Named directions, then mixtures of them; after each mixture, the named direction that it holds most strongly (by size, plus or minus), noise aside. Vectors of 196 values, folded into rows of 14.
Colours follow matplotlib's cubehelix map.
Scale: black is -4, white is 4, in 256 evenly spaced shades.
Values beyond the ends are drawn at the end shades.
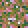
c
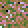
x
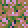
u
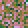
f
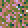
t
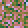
f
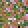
c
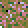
x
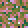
c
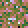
c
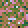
c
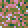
t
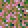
t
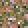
c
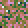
x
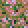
u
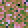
f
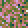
t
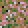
x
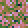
f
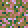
c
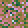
f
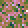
t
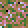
x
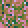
f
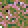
x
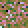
x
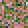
f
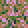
u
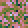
f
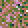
t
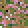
x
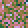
f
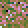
x
